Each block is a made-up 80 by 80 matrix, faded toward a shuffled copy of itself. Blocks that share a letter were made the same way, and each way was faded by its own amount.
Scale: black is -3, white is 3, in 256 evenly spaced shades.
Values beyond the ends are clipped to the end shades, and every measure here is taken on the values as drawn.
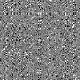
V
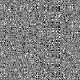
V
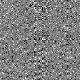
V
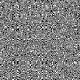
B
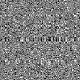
B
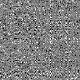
V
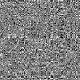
B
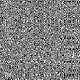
B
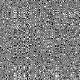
V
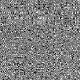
B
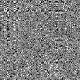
B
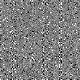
V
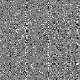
V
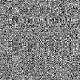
B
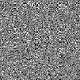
B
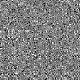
B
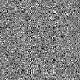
B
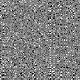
V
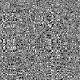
B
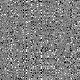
V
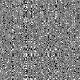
V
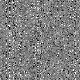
V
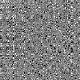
V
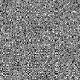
B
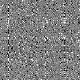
V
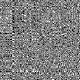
B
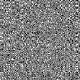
B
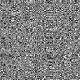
B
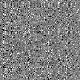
V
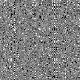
V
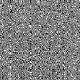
V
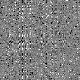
V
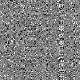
V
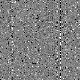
V
